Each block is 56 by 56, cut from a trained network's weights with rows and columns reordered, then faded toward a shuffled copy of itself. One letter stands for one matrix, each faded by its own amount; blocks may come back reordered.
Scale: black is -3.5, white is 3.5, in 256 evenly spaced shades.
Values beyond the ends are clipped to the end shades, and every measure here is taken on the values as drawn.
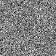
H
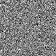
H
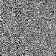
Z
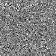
Z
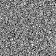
H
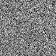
H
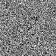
H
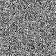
H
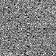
Z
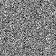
H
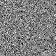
H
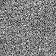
H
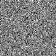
H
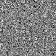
H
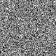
H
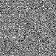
Z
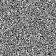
H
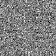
Z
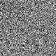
Z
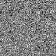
Z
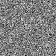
H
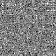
Z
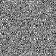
Z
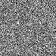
H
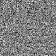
Z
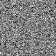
H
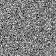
H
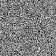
Z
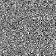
Z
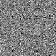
Z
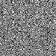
Z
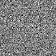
Z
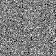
Z
